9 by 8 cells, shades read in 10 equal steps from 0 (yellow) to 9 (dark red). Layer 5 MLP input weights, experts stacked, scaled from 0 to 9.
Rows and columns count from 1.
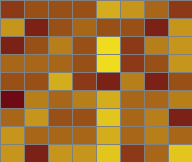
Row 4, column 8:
3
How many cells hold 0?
2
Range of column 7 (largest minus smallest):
4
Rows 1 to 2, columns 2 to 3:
6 6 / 8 6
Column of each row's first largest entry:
1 2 1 6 5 1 8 2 2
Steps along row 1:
down same same down up up up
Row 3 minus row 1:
1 0 -2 0 -2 4 -1 -4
